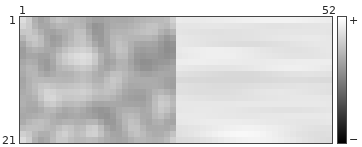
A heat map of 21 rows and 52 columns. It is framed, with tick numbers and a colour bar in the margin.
It is made of 1 by 2 panels. Panel 1,1: high, blotchy. Panel 1,2: very high, streaked across, faint in contrast.
